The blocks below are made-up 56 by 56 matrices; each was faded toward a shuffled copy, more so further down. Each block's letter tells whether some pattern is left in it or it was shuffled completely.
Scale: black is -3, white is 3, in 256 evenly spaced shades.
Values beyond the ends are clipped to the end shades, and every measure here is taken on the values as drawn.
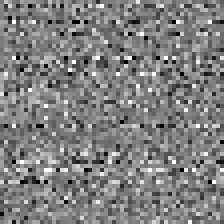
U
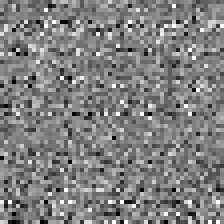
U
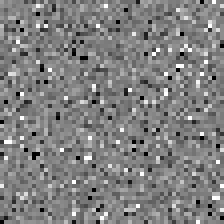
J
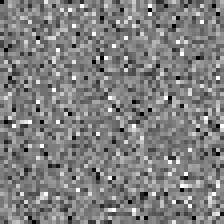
J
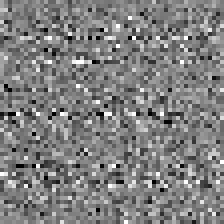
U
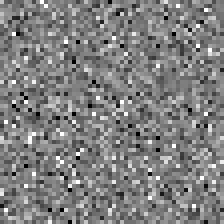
J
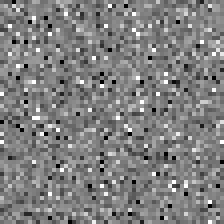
J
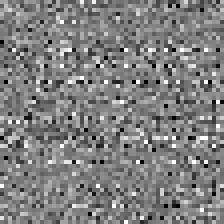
U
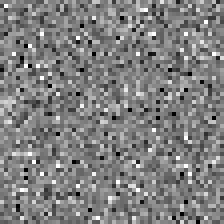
J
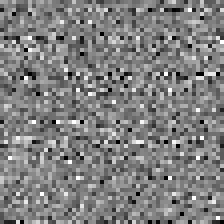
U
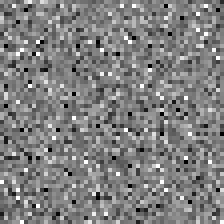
J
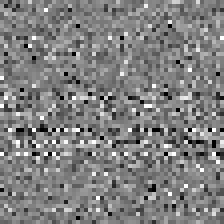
U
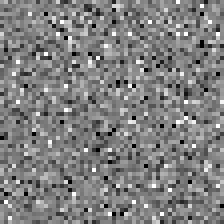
J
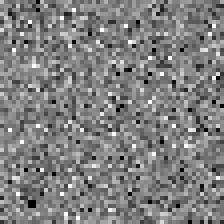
J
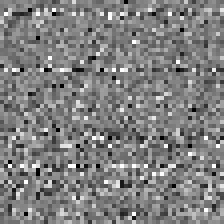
U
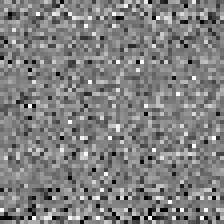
U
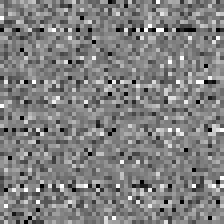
U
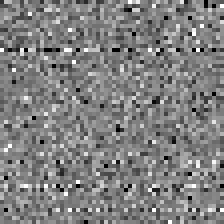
U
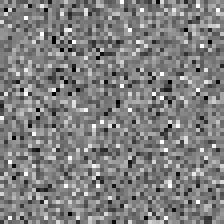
J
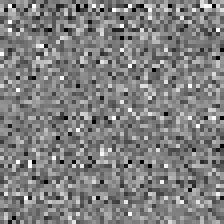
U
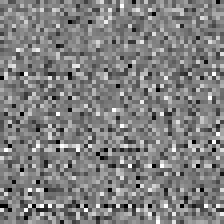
U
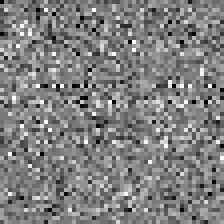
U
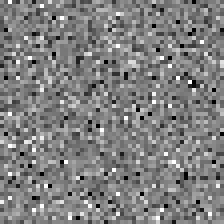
J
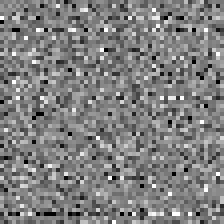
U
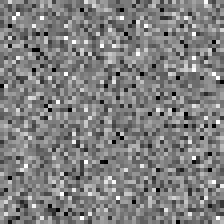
J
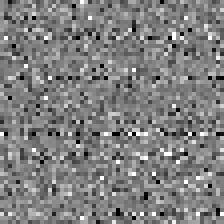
U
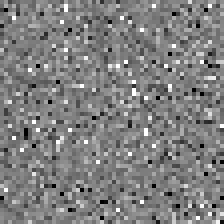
J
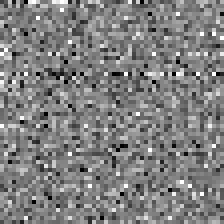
U
